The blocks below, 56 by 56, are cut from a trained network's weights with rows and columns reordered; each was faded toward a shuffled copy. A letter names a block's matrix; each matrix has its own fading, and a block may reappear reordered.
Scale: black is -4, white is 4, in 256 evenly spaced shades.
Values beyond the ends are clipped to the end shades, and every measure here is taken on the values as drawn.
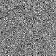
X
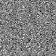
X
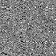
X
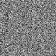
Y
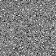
X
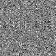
X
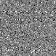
X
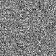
Y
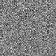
Y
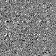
X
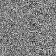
Y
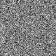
Y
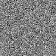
Y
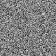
Y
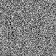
Y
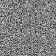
Y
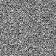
Y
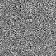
Y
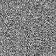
Y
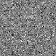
X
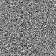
Y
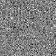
X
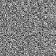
Y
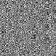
Y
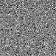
X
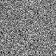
Y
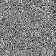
Y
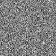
Y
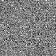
X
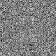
Y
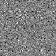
X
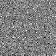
X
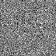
X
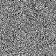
Y
